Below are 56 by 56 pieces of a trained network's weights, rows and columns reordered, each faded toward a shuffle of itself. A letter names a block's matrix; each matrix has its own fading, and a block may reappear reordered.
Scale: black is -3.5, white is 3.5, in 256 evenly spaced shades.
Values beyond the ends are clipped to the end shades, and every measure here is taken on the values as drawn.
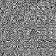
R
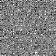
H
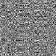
R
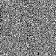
H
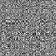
R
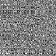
R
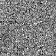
H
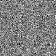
H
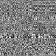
R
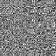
R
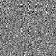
H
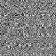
R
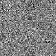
H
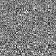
R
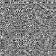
R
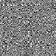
H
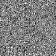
H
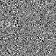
H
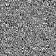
H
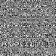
R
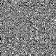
H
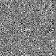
H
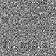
R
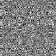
R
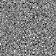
H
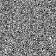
H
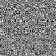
R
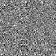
H
